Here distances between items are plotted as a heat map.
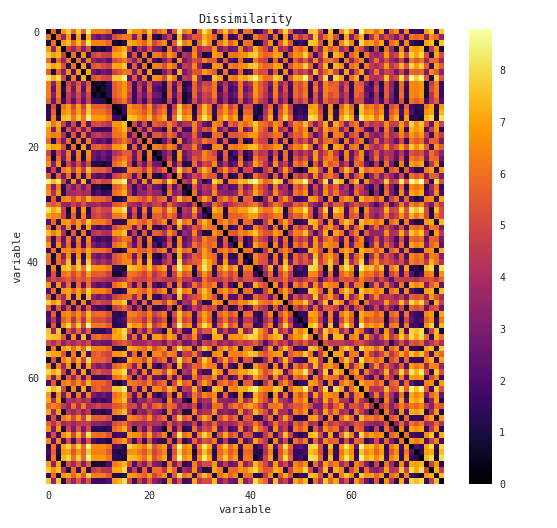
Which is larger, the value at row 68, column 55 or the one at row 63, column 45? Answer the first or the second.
the second
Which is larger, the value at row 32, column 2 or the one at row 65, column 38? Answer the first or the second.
the first
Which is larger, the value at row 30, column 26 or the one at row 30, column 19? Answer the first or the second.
the second
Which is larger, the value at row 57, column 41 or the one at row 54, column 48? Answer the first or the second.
the second
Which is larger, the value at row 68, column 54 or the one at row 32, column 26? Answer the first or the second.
the second
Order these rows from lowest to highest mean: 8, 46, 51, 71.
71, 46, 51, 8
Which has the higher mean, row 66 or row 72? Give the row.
72
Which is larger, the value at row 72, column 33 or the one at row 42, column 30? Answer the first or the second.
the second
